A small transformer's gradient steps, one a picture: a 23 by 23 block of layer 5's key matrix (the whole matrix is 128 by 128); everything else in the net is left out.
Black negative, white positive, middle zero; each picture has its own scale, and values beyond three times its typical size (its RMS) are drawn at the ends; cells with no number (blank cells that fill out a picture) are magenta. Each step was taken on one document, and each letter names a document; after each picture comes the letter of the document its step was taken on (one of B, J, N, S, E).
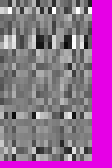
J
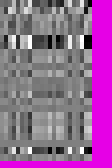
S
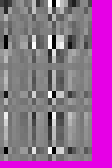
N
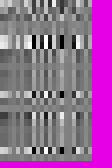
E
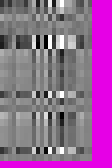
E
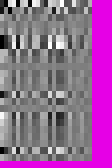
N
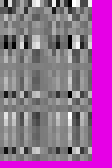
N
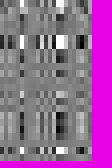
S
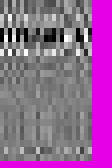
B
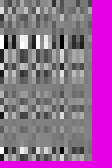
J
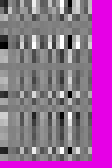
N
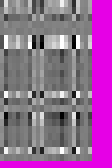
E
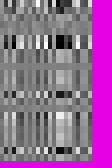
N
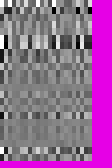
J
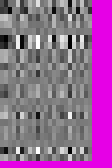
B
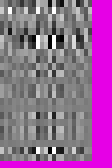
B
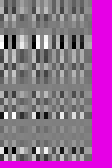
J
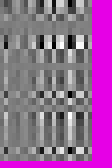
N
